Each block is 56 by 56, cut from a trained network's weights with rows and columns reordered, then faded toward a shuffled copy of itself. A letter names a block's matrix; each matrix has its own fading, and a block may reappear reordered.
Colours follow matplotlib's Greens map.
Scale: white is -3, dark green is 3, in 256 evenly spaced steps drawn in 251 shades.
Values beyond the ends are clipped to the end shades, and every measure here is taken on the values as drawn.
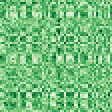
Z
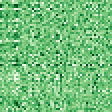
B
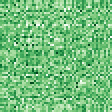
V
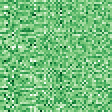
V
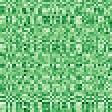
Z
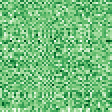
V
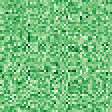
V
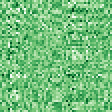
V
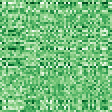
Z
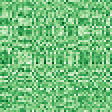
Z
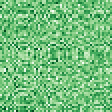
V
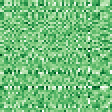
Z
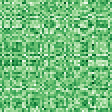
Z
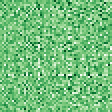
B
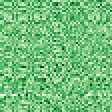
V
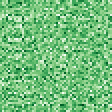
B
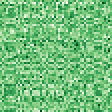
V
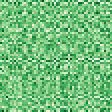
Z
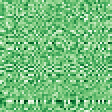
Z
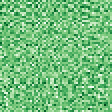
V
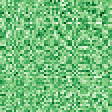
V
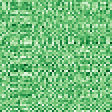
Z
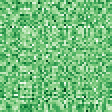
V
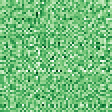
V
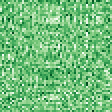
B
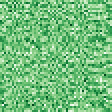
V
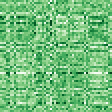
Z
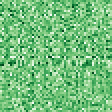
B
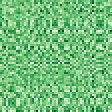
Z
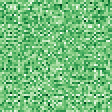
B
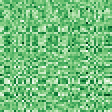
Z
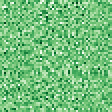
V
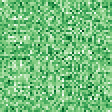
B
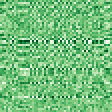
Z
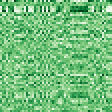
Z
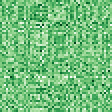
V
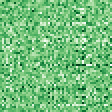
B
